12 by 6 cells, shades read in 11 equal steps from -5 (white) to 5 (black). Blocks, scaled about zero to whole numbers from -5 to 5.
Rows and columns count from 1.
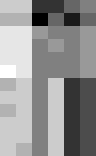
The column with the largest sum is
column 5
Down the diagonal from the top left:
-3 -2 -1 -1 0 -1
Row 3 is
-4 -4 -1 0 0 -1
